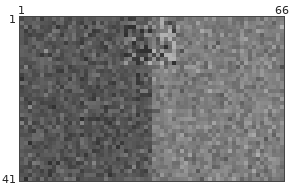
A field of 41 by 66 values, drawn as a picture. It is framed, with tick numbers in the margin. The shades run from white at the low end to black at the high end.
In the top middle lies a patch that is rougher than the rest. Values change most from cell to cell in the top middle. Overall the values sit about 60% of the way up the scale. A vertical seam about 50% of the way across splits the table, and the left part is higher.
